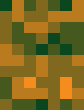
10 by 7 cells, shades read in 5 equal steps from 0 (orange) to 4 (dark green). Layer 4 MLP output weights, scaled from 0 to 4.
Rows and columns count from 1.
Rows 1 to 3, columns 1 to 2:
4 1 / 2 1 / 2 3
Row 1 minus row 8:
1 0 3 0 1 4 -1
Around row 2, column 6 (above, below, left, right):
4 3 1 1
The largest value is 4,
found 6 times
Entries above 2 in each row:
4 0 3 5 5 0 0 1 1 4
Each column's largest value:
4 3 3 4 4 4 3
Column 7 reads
1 1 3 3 3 1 2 2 1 2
